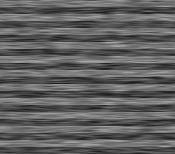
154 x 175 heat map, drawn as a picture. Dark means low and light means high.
The grain runs across in streaks. No overall slope runs across the table. On average the colour sits 40% of the way up the scale. Horizontal stripes repeat 11 times down the table.
